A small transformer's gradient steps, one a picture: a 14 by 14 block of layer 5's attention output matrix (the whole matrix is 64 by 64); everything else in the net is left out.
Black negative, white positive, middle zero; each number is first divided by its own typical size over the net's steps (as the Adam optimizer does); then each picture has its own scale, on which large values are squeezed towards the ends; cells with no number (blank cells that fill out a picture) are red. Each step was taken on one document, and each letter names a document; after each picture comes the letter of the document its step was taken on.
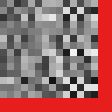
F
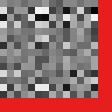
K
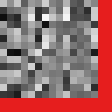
K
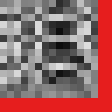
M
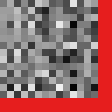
K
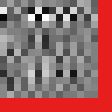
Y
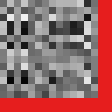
M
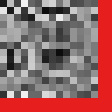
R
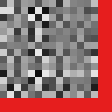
Y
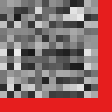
R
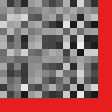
F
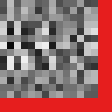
F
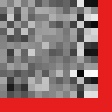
K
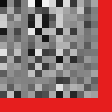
Y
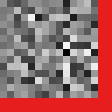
K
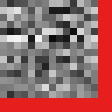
R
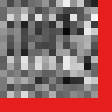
F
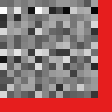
Y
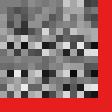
M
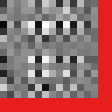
Y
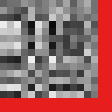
F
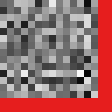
M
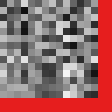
F
